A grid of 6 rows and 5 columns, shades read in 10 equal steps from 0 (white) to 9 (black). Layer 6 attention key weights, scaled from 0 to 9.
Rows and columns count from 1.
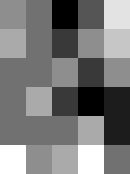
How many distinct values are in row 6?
4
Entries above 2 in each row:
4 4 5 5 5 3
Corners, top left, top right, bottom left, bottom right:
4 1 0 5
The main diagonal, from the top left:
4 5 4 9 8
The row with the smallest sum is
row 6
